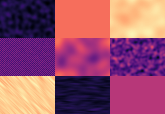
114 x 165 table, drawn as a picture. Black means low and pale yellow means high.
It is made of 3 by 3 panels. Panel 1,1: very low, blotchy, faint in contrast. Panel 1,2: high, flat. Panel 1,3: very high, smooth, faint in contrast. Panel 2,1: low, checkered. Panel 2,2: middling, smooth. Panel 2,3: low, blotchy. Panel 3,1: very high, slanting down to the right, faint in contrast. Panel 3,2: very low, streaked across, faint in contrast. Panel 3,3: middling, flat.
